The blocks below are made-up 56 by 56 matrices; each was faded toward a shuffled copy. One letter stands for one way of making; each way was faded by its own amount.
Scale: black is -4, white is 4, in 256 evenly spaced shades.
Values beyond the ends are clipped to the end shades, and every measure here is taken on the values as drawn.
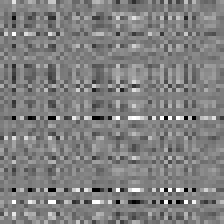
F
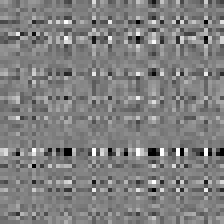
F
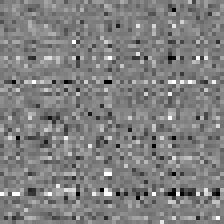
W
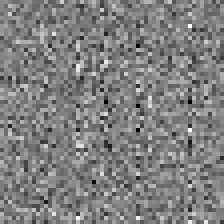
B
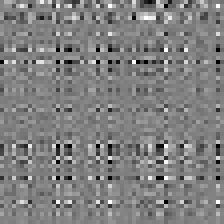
F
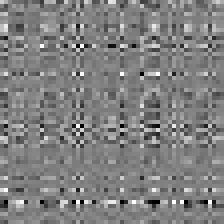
F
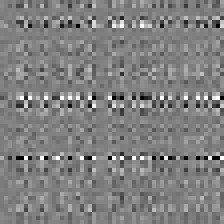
F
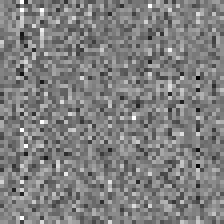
B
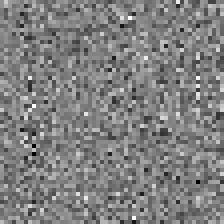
B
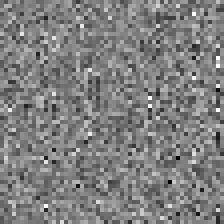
B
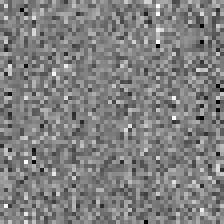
B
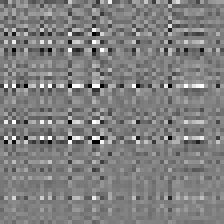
F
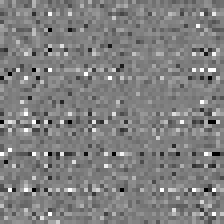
W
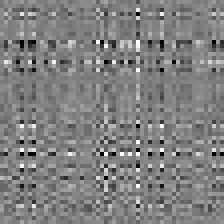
F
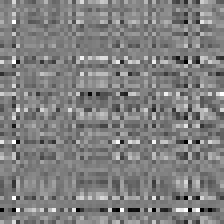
F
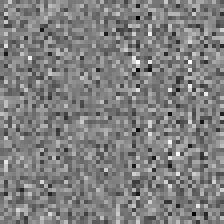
B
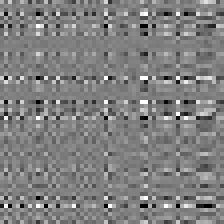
F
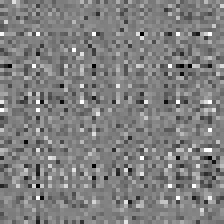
W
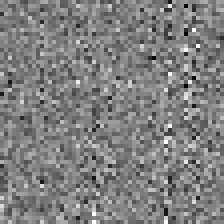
B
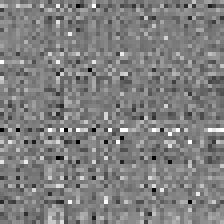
W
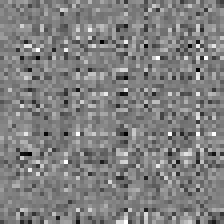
W
